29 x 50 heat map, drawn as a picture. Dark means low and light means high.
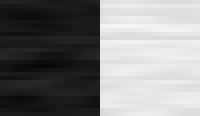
The table splits into one row of 2 panels. Panel 1,1: very low, streaked across, faint in contrast. Panel 1,2: very high, streaked across, faint in contrast.
